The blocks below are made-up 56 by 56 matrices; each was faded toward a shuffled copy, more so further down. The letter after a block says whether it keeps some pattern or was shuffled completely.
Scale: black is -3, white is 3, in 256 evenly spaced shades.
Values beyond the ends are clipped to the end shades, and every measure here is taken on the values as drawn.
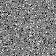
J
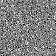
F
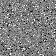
J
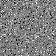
F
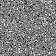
F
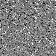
J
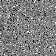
F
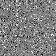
F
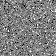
J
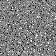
J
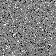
J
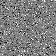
J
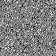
F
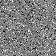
J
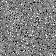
J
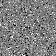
J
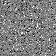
F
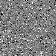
F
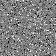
J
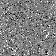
F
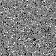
F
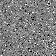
J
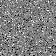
J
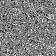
F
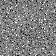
J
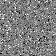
J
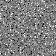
F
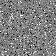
J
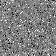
J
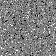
J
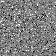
J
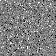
F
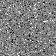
J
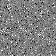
F
